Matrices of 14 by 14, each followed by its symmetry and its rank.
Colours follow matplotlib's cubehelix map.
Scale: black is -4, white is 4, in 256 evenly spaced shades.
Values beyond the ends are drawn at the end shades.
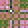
symmetric, rank two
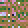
neither, rank three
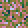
antisymmetric, full rank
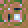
symmetric, rank two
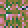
neither, rank three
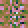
neither, rank three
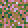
antisymmetric, full rank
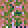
neither, rank three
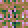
neither, rank three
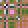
symmetric, rank two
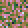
antisymmetric, full rank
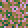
antisymmetric, full rank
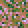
antisymmetric, full rank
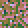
antisymmetric, full rank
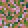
antisymmetric, full rank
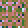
neither, rank three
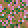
antisymmetric, full rank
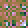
symmetric, rank two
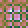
symmetric, rank two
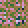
neither, rank three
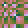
symmetric, rank two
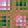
symmetric, rank two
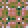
symmetric, rank two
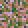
antisymmetric, full rank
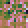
neither, rank three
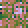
neither, rank three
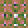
symmetric, rank two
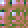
symmetric, rank two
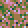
antisymmetric, full rank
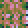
neither, rank three
